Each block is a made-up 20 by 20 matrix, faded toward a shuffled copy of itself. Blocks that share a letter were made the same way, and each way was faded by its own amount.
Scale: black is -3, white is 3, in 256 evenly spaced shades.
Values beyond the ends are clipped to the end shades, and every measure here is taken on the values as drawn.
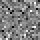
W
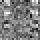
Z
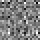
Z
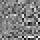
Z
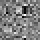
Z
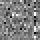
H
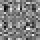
Z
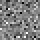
W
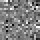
H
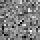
W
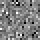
W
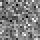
W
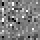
H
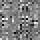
H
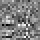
Z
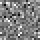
W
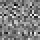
Z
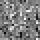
H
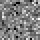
W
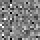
H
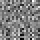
Z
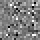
H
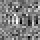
Z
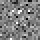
W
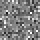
W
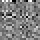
Z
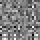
Z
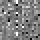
H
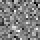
W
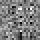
Z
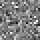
W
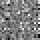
H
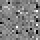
H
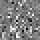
H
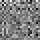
Z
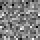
W
